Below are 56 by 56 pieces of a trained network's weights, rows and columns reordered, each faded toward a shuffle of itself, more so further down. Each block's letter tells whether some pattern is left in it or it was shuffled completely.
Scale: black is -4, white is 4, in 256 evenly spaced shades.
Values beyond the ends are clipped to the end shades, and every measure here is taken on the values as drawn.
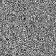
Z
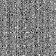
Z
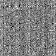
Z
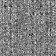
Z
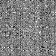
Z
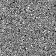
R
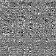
Z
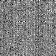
Z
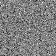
R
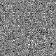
Z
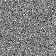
R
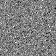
R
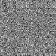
Z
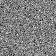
R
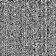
Z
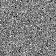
R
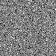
R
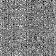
Z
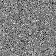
R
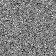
R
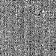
Z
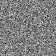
R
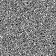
R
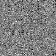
Z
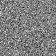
R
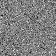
R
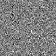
Z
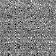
Z
